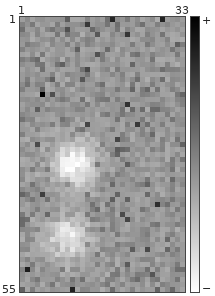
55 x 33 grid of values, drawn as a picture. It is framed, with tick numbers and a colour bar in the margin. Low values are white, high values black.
Average level on the scale: 40%. Histogram: heavy tails on both sides. Dips: two.
